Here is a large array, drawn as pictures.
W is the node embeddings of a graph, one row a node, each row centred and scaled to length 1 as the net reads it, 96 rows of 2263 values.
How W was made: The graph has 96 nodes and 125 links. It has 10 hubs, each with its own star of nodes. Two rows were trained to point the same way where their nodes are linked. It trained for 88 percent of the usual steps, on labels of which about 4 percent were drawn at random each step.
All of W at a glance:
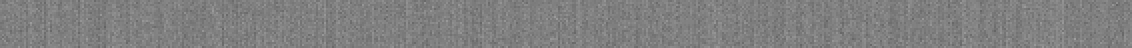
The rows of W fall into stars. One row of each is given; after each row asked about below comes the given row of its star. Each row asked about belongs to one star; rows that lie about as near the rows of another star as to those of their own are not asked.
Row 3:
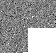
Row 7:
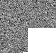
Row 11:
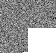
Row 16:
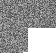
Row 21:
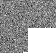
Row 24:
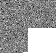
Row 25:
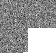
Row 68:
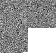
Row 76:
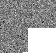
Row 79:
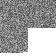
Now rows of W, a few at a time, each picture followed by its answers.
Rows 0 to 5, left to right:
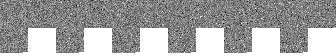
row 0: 68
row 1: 7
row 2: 21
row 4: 16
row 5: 21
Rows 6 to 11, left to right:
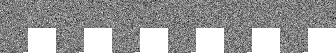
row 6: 21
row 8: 68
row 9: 3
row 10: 24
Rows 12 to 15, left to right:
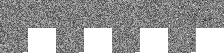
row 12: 3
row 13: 21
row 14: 68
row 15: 21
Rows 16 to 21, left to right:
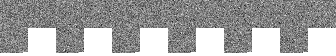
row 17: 25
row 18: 11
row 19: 24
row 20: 7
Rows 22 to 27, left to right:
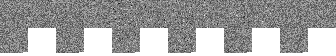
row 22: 21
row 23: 25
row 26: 76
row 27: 3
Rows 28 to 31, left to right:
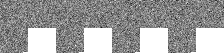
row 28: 68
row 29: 76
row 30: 24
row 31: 24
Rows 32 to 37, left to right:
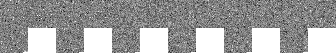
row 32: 11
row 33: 25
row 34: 3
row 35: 68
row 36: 25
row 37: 79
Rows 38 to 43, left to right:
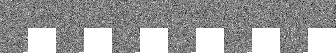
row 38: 79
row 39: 24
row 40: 21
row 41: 16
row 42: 7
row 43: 16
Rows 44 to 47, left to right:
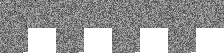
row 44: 25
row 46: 7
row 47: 7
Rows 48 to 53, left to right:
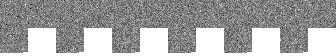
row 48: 3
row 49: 11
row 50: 16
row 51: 7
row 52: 76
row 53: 16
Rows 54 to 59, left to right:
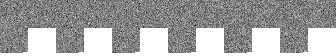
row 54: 68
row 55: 3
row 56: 68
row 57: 7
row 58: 76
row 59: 24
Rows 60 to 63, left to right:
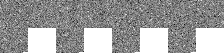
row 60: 24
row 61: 68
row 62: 24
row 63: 3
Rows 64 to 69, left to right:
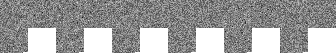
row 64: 21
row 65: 68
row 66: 68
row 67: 11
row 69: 21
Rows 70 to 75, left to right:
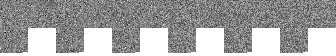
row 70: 24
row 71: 25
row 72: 21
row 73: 16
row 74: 21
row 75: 76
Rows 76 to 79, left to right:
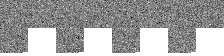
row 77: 25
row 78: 25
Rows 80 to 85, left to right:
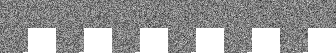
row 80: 3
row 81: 79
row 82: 79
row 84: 7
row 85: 7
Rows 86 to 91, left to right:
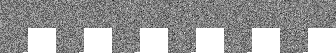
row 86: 24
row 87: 68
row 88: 76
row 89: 7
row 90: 79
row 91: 7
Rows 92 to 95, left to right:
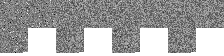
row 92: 11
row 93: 16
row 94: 16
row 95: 25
